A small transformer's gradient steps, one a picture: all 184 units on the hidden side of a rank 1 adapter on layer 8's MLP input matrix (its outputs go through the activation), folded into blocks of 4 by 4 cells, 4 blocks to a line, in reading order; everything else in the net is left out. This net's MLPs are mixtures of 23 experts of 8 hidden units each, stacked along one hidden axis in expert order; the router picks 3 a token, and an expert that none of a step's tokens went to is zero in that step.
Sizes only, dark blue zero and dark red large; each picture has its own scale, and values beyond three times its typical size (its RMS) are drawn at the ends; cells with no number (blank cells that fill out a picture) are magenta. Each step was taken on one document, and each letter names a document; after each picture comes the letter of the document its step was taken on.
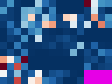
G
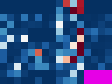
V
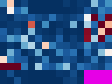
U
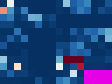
V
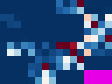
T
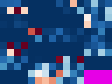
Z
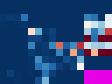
T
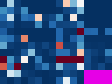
V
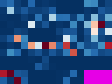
U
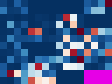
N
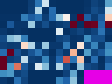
U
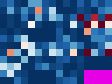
U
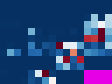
T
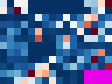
N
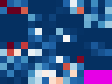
Z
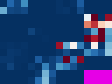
T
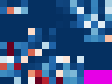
Z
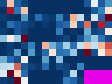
U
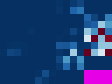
T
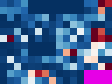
N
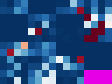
Z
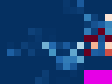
T
